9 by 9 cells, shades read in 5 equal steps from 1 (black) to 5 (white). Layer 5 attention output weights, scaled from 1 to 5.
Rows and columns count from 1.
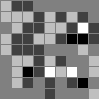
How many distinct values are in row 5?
3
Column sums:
31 29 22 23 31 26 26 25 28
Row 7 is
3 4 1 2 5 4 5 3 4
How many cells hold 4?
23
